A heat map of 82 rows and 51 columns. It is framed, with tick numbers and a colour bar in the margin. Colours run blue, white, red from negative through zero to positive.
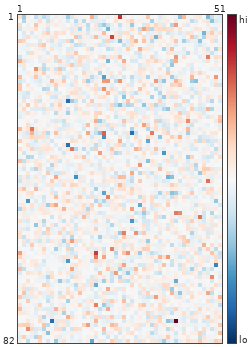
Slope: none. Stripes: none. Seam: none. Mirror symmetry: none. Grain: fine. Odd rows or columns: none. Histogram: heavy tails on both sides. Average level on the scale: 50%.
